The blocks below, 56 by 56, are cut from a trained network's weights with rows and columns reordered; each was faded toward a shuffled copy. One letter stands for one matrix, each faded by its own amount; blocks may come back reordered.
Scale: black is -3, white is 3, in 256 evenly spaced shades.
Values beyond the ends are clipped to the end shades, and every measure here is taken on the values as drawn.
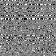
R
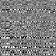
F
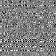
R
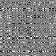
F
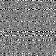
R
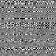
F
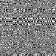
R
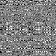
R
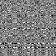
R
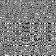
R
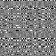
F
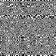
R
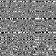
R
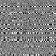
F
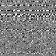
R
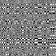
F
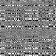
F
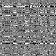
R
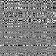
F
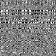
R
